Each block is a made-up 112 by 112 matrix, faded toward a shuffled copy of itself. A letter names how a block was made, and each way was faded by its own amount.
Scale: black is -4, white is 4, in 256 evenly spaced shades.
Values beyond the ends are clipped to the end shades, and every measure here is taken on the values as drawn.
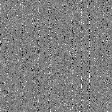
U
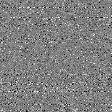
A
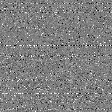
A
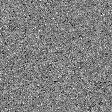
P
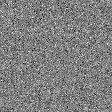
P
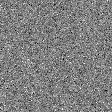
P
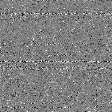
A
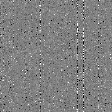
U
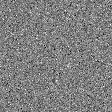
P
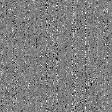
U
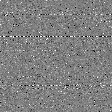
A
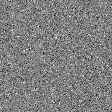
P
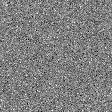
P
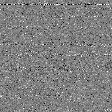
A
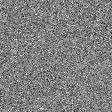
P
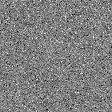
P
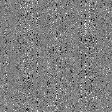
U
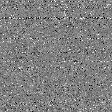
A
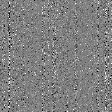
U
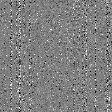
U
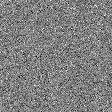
P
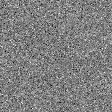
P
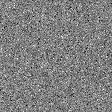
P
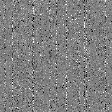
U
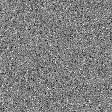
P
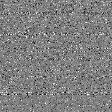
A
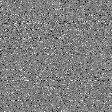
A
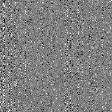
U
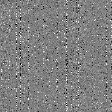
U
